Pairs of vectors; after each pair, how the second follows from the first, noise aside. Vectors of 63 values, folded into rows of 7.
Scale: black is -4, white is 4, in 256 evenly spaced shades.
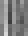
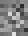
shuffled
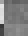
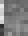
copied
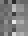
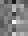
copied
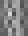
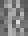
reversed
